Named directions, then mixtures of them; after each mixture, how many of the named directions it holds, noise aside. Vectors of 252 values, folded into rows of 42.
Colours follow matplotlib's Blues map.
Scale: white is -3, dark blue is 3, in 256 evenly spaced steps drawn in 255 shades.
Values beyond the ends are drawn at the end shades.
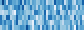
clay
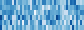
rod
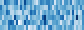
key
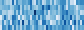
one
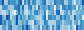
one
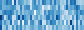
one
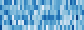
two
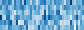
three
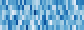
three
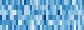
two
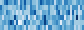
one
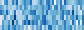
three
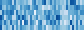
one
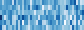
one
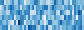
one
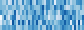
two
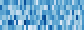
one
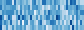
one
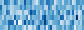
one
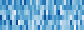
three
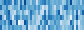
three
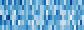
two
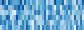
one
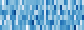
one
